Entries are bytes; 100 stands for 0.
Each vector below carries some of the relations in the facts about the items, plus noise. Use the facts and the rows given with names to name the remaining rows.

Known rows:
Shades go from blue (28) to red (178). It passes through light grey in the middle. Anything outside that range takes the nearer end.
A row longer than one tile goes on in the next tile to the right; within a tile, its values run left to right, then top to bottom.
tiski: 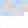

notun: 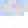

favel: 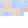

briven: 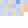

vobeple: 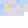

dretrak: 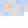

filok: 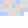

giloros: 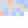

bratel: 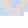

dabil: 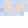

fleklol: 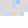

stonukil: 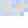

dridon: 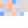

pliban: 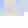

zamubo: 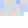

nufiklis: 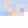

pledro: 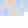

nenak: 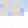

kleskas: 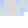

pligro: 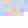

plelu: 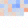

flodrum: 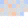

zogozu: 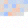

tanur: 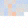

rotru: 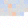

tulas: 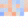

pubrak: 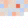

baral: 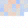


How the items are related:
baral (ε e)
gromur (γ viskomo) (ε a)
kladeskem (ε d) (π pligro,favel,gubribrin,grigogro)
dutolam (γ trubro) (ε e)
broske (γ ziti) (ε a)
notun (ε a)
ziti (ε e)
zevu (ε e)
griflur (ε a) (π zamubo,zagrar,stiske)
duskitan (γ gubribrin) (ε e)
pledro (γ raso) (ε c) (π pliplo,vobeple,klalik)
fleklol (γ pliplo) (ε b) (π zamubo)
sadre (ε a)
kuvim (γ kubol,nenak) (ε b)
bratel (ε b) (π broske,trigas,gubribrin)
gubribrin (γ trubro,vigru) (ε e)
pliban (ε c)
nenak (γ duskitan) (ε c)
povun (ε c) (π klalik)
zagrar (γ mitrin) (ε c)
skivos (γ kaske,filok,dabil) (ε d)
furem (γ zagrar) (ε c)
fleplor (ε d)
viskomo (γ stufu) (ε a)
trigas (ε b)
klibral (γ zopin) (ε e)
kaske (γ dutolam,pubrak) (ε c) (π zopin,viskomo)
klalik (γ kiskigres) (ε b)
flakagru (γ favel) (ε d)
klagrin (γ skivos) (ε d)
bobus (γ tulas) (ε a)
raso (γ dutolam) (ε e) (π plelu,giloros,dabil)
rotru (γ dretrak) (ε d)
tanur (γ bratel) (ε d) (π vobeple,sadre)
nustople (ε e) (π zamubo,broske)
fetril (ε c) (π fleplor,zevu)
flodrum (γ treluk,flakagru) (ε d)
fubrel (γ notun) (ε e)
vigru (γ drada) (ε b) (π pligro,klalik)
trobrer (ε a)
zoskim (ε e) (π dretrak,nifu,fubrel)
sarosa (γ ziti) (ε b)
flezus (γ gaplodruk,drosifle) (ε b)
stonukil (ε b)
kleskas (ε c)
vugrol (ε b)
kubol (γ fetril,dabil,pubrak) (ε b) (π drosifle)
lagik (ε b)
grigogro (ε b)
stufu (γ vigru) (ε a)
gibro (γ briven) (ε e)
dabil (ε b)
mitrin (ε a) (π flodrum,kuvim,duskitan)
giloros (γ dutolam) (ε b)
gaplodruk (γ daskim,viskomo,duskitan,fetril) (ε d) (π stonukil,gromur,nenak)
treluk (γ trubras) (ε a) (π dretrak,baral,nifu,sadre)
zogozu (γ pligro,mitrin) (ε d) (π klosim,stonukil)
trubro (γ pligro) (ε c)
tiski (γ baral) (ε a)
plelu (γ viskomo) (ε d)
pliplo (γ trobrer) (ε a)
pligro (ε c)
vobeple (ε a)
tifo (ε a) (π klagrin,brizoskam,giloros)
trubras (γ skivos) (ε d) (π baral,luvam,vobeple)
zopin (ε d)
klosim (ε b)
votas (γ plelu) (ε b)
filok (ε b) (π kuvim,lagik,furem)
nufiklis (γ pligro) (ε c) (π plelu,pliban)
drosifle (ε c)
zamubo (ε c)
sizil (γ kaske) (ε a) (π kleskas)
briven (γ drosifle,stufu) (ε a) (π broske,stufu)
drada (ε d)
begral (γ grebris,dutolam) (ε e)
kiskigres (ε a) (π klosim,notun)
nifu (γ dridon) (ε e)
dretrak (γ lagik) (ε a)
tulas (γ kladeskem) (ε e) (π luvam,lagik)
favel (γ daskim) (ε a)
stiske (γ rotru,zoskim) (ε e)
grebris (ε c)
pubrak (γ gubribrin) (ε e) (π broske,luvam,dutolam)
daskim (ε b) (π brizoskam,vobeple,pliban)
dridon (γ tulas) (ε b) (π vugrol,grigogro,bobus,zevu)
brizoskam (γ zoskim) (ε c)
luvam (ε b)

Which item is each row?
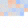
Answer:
begral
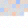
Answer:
nustople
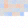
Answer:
kubol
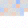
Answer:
stiske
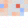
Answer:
duskitan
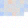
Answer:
fetril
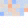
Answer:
bobus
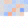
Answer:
trubro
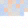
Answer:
zevu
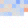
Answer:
gromur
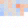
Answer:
vigru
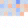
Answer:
stufu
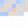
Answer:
mitrin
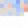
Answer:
viskomo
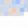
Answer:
zagrar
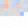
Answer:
kuvim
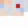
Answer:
gubribrin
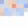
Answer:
kaske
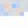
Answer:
daskim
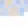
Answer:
furem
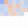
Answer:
klagrin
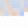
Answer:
flakagru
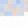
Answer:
griflur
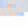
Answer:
zopin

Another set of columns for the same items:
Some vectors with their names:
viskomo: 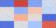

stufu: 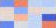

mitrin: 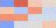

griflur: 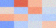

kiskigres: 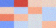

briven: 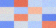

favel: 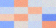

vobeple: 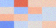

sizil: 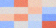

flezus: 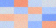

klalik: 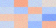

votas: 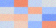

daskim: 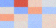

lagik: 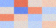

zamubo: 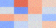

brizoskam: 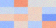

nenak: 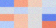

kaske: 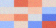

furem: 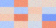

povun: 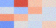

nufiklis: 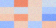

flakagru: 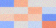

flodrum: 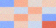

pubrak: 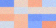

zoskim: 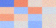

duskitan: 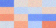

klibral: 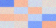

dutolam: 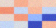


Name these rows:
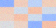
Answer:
nifu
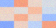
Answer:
tanur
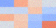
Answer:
kubol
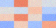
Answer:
pledro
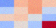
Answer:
skivos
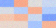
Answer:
fleklol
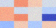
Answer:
trubro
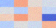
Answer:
zagrar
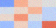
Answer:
treluk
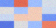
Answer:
plelu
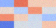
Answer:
fleplor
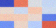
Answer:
gaplodruk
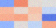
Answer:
zogozu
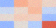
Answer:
klagrin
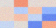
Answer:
giloros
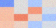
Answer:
tulas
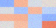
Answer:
kuvim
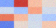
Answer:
fetril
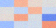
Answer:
broske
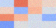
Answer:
pligro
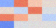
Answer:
kladeskem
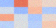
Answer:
dabil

